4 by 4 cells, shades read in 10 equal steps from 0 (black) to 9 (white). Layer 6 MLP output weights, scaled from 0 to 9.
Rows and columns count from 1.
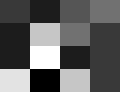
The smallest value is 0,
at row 4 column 2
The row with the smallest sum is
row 1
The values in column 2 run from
0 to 9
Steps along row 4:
down up down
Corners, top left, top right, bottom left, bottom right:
2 4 8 2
